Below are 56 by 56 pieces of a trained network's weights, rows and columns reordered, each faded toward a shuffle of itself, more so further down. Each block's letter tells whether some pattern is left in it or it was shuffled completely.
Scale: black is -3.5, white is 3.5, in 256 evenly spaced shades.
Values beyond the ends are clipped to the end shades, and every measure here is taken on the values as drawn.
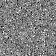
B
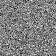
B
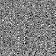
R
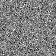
B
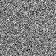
R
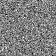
B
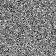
B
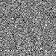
R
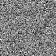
R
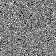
B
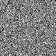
B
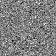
B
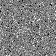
B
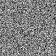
R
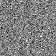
B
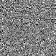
R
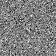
B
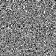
R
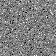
B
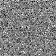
R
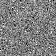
B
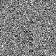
R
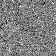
B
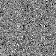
R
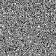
R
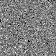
B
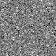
R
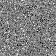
B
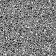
B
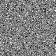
R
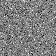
B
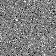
B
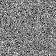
B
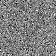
B
